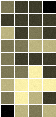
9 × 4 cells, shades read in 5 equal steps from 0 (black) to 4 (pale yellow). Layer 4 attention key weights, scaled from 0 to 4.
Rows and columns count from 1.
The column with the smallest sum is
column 4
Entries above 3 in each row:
0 0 0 0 0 1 3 1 0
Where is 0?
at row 1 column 4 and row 9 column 1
